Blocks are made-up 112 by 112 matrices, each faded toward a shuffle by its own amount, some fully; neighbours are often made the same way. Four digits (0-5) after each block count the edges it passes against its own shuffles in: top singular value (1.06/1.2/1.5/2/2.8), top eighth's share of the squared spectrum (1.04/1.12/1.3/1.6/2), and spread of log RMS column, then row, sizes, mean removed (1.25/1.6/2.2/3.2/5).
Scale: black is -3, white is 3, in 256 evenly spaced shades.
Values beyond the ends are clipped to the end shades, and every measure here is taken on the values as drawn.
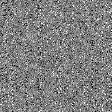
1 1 3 0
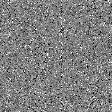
1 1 2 0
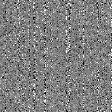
4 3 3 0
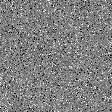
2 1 1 0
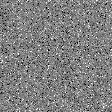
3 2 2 0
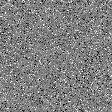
0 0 0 0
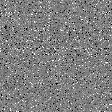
3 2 0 2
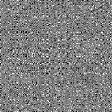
5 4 3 3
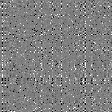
5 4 3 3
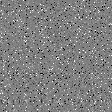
3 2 1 1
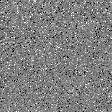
3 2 0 1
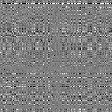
5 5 3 4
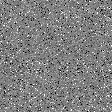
2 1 0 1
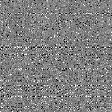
4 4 2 3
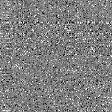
4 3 1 2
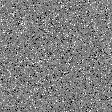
0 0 0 0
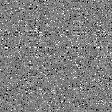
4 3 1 2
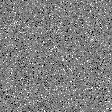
2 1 0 0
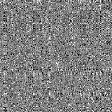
4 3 2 2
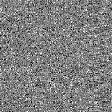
4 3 2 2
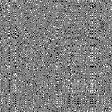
5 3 3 2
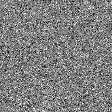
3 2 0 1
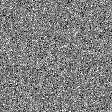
2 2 0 0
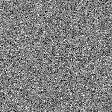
2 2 0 0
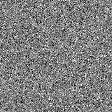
2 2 0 0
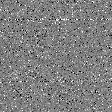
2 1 0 2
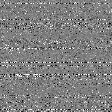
2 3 0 4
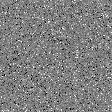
0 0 0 0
